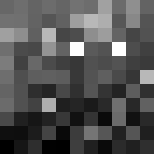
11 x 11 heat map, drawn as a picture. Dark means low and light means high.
Calmest part: centre. Odd rows or columns: none. Average level on the scale: 30%. Slope: up to the top.
